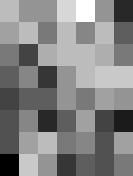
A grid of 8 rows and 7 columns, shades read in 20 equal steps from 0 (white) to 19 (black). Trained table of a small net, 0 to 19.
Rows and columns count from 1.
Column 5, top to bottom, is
0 9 5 5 10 7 9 12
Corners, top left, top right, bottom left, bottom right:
5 16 19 10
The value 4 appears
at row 4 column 6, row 4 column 7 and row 8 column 2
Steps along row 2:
down up down up down up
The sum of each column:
93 68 80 66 57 70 84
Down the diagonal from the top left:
5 5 6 8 10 14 7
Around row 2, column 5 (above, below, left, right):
0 5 5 5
